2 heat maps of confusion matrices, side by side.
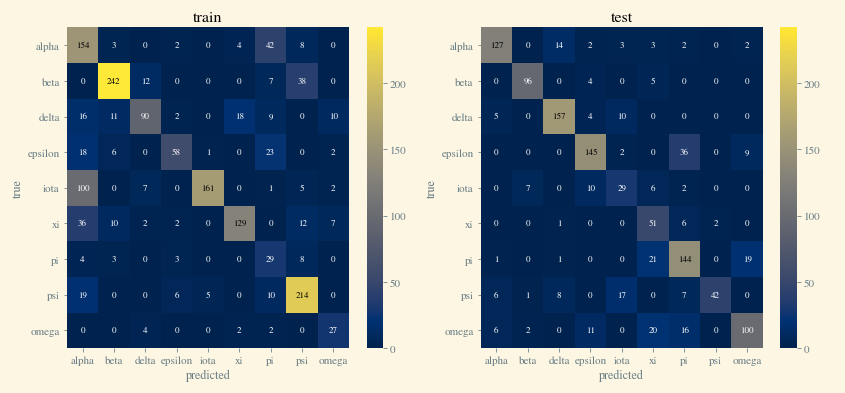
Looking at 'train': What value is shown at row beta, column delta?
12
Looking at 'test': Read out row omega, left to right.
6 2 0 11 0 20 16 0 100
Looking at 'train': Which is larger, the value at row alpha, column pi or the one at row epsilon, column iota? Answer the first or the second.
the first
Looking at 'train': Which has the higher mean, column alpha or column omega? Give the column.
alpha
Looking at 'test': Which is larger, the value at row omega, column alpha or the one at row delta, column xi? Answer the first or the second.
the first
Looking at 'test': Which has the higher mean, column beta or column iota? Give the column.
beta
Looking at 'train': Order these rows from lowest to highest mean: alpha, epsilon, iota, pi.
pi, epsilon, alpha, iota
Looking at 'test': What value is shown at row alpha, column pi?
2
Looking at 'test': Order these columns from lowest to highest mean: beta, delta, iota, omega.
iota, beta, omega, delta
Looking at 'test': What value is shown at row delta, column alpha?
5
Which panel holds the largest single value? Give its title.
train
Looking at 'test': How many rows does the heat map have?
9
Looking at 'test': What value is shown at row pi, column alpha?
1
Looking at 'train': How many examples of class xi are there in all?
198
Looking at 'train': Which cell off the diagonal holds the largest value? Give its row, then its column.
iota, alpha
